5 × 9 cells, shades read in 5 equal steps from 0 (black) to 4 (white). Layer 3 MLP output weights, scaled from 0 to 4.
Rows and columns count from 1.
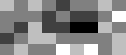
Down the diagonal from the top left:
3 2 3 3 4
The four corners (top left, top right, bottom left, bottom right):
3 2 2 3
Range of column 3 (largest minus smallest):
1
